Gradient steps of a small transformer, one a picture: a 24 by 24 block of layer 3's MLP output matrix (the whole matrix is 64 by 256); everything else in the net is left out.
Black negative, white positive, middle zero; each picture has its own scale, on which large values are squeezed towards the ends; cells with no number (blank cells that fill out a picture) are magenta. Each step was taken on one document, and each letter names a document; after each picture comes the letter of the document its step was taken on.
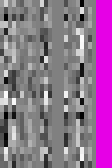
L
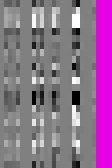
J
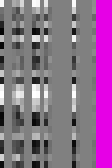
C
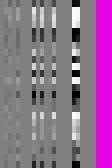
J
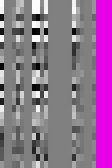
C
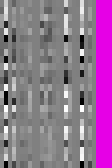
L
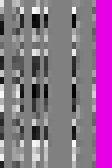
C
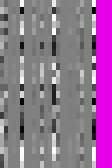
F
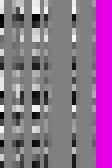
C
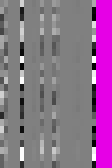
F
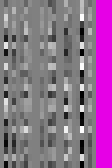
L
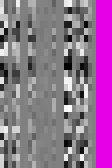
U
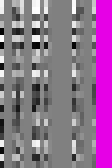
C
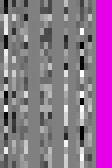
L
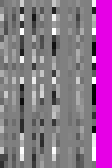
F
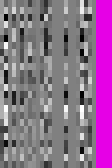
L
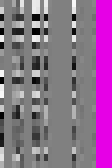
C
